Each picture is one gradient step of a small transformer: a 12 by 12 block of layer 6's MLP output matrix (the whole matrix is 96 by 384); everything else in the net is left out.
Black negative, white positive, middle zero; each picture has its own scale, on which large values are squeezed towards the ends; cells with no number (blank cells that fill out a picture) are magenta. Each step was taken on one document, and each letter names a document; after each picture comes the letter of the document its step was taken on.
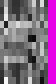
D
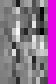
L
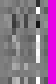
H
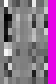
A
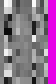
A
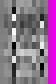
L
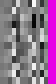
L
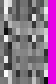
A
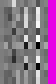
H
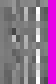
H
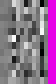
L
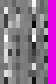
A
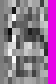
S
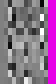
S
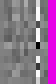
H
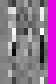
S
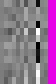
H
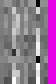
H
